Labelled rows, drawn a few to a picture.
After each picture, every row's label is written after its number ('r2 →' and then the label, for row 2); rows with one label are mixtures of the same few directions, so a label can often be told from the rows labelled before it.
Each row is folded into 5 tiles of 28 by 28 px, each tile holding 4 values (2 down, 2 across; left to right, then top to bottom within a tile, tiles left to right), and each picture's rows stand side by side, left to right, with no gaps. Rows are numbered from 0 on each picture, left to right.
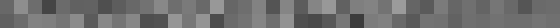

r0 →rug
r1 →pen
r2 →rug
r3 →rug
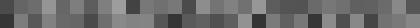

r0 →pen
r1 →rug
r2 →pen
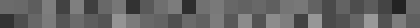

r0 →pen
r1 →rug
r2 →pen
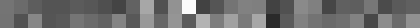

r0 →pen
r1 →rug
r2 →rug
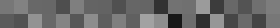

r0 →pen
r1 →pen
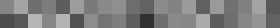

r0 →pen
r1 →pen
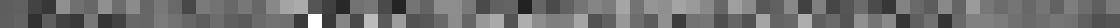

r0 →rug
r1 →rug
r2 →pen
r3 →rug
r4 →pen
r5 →rug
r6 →rug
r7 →pen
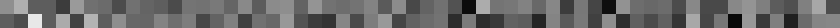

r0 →pen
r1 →rug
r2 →rug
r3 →rug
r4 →rug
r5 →pen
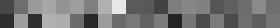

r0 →pen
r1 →pen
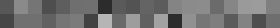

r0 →rug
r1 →pen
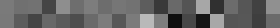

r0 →rug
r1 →pen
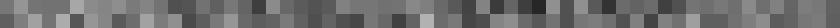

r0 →pen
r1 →pen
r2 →rug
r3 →pen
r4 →rug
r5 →pen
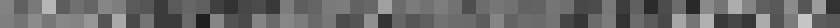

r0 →rug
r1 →pen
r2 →rug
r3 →rug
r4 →pen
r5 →rug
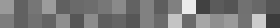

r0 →rug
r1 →rug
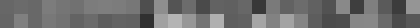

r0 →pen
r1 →rug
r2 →pen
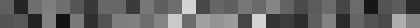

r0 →pen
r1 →rug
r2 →pen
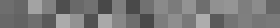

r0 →rug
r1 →pen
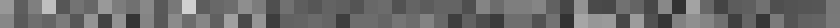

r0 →rug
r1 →rug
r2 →pen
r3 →rug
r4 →rug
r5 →pen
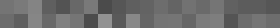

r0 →rug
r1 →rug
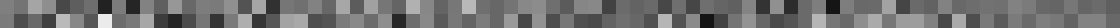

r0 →rug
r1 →rug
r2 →pen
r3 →rug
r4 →rug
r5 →pen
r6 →rug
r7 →rug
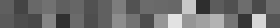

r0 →pen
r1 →rug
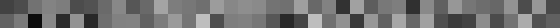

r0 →pen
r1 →pen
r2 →pen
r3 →rug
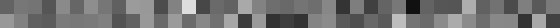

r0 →pen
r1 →rug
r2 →pen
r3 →rug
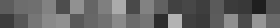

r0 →pen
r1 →pen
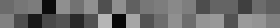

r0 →rug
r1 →rug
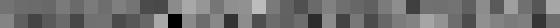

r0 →rug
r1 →pen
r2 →pen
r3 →pen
